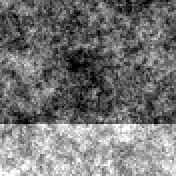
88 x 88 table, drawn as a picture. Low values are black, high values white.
Seam: horizontal, 70% of the way down, the bottom part higher. Ninth with the lowest average: centre. Stripes: none. Grain: blotchy.
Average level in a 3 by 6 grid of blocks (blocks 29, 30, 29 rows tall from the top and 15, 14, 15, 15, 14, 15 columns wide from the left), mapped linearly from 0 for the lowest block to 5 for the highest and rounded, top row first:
111112 | 220012 | 455555
